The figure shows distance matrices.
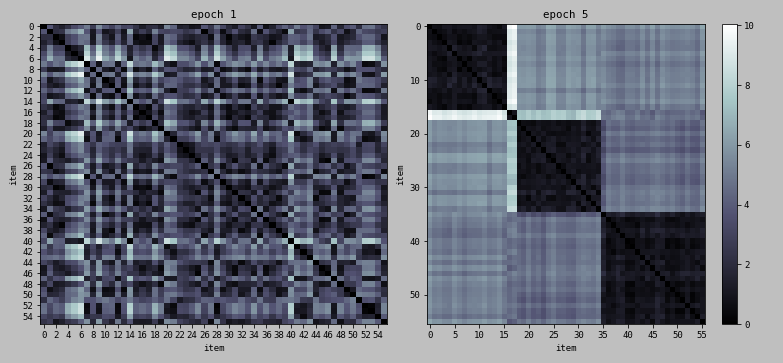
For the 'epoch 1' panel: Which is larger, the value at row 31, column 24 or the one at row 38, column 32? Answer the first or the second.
the first
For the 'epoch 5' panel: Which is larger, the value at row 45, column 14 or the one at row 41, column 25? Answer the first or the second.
the first
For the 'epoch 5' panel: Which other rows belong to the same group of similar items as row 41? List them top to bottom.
35, 36, 37, 38, 39, 40, 42, 43, 44, 45, 46, 47, 48, 49, 50, 51, 52, 53, 54, 55
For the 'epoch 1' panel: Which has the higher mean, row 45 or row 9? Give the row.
9
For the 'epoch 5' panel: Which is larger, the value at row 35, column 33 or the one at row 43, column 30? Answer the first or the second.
the second
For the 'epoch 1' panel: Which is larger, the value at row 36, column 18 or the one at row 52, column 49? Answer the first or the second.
the second
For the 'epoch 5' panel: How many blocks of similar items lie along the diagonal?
4
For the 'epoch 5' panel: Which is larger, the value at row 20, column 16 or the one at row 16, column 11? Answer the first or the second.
the second
